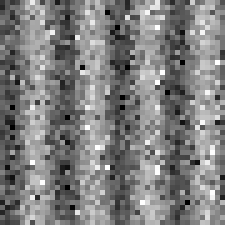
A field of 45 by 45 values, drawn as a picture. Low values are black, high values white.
Histogram: bell-shaped. Stripes: upright, repeating 4 times. Average level on the scale: 50%. Seam: none.
